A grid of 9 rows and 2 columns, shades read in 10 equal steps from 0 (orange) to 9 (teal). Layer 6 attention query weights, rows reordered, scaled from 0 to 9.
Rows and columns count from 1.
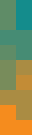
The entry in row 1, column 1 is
6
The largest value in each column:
7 9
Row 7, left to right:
3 3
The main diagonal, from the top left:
6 9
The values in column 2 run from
0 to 9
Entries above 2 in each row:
2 2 2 2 2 1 2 1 0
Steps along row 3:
same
